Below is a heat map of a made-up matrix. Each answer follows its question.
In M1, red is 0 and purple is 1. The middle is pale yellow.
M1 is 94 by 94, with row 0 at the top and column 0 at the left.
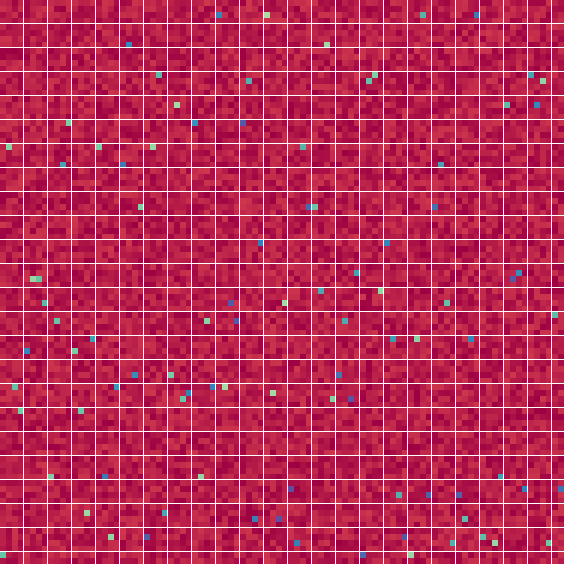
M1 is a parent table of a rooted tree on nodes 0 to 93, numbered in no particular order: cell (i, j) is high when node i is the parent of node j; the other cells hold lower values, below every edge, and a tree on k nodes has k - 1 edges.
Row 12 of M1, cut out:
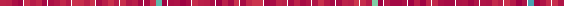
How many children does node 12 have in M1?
3
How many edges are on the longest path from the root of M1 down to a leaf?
31
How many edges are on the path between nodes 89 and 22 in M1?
15
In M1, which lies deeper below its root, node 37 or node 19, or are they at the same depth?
the same depth
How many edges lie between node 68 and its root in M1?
6
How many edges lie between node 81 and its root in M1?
0
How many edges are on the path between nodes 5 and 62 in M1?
6
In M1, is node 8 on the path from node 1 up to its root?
no
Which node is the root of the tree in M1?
81
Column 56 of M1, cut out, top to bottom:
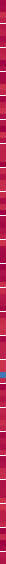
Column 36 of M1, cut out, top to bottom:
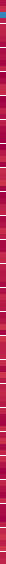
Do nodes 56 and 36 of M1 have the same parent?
no
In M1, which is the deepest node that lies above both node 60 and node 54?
92
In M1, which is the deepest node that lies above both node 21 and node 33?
79
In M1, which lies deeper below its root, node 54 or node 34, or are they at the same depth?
node 54
